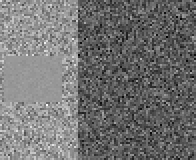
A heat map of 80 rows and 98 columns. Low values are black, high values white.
Seam: vertical, 40% of the way across, the left part higher. Stripes: none. Odd patch: calmer, in the middle left. Calmest part: middle left.
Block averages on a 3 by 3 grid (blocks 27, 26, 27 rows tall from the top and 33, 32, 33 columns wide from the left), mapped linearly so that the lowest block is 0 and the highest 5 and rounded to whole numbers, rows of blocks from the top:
510 | 510 | 510
